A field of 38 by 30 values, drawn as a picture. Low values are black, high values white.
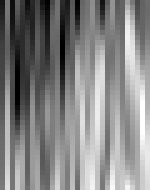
Values rise toward the bottom right. Neither half mirrors the other. Streaks run downward. The ninth with the lowest average is the top left.
